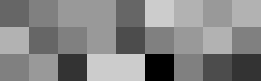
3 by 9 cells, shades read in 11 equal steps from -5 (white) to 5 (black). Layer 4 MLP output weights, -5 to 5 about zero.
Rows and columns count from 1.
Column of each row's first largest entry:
1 5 6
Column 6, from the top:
-3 0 5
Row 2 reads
-2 1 0 -1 2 0 -1 -2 0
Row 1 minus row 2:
3 -1 -1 0 -1 -3 -1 1 -2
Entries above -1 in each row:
3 5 6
